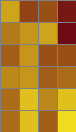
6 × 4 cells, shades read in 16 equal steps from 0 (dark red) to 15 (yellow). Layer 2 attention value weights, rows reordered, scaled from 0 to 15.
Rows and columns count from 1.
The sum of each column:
48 60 42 41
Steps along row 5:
up down up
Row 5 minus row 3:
1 3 4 8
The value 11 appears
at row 1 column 1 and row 2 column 3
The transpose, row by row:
11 8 6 9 7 7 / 4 10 10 10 13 13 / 5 11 5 6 9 6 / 1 0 5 7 13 15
